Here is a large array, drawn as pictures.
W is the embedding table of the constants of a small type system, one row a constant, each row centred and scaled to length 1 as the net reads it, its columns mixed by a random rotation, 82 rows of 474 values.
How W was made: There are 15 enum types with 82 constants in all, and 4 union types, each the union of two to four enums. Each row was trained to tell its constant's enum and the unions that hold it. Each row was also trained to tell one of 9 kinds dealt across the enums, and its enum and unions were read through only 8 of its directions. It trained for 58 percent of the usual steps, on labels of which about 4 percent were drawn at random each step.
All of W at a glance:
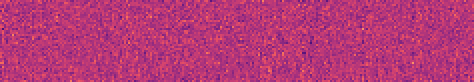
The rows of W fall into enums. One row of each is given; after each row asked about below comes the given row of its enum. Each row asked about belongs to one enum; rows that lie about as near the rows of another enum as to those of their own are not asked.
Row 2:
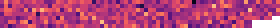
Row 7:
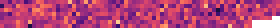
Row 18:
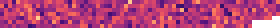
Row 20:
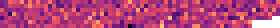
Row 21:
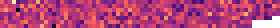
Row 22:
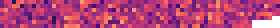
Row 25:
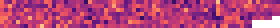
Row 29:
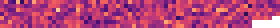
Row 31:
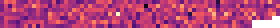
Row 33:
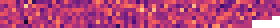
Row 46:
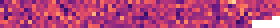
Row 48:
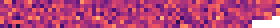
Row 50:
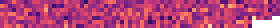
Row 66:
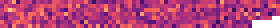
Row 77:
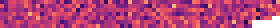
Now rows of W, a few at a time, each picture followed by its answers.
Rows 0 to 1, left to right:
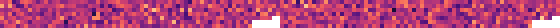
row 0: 48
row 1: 33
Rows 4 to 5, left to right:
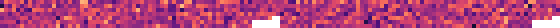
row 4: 22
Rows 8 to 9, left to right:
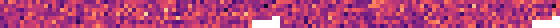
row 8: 21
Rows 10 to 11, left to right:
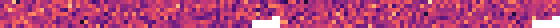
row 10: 66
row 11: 46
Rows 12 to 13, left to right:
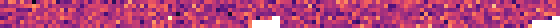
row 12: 33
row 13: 48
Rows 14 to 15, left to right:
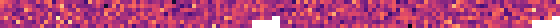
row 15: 29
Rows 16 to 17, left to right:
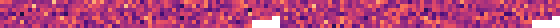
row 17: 7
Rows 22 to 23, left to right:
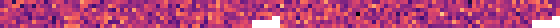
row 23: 25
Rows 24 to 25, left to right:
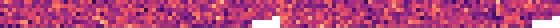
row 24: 48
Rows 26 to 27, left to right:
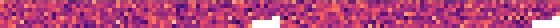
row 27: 66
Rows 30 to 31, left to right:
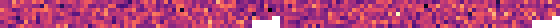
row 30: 50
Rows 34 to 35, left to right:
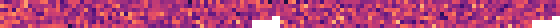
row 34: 25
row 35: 33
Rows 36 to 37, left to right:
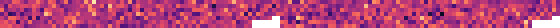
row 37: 22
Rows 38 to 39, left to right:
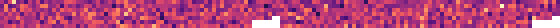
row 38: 21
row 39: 50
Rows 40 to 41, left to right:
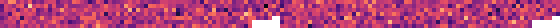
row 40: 21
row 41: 20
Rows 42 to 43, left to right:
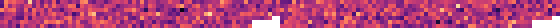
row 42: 31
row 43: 20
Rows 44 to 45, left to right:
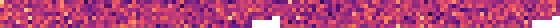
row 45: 22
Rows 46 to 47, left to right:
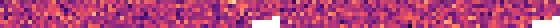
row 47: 29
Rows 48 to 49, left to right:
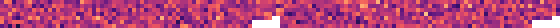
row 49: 22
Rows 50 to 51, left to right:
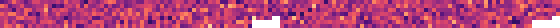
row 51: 7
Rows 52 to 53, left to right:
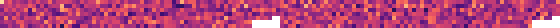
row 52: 7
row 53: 33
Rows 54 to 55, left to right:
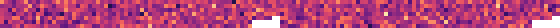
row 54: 48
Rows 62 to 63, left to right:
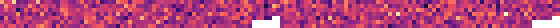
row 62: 21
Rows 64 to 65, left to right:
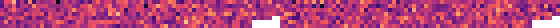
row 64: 31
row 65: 29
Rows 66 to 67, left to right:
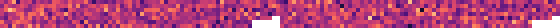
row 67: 20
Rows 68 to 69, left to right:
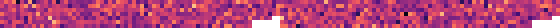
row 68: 33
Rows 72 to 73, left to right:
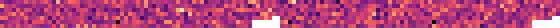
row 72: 29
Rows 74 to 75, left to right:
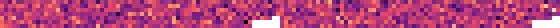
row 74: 25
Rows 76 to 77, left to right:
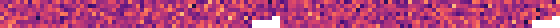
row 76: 50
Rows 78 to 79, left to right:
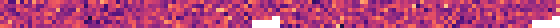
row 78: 29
